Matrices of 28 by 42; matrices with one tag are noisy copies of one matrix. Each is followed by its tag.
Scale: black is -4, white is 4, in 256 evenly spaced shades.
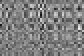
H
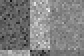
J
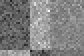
J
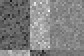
J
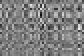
H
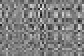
H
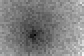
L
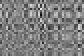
H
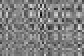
H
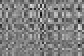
H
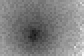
L
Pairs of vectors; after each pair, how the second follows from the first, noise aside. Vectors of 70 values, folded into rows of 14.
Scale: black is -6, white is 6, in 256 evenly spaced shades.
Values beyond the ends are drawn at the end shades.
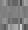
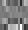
scaled up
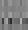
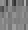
wrapped around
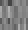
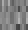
reversed
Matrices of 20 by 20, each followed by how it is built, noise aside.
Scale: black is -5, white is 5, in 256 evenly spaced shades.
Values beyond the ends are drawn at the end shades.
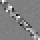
banded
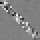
banded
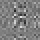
low rank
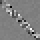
banded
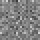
low rank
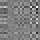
low rank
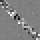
banded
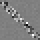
banded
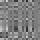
low rank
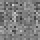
low rank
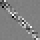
banded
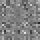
low rank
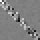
banded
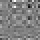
low rank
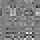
low rank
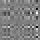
low rank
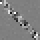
banded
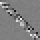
banded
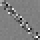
banded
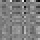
low rank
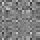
low rank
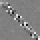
banded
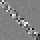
banded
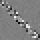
banded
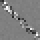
banded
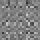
low rank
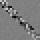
banded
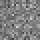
low rank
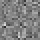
low rank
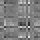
low rank
